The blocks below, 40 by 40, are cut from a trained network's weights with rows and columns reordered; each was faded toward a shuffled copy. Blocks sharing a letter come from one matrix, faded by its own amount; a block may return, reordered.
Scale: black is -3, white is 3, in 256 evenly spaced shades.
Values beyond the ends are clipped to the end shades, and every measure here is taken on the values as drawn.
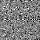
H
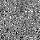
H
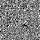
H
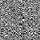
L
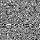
H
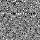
H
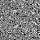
H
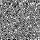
H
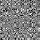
L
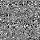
H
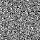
H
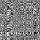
L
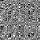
L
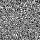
H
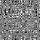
L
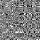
L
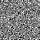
H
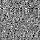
H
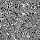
H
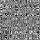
L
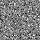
H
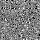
H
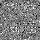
H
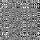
L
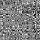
L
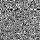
H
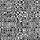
L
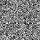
H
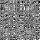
L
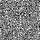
H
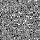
H
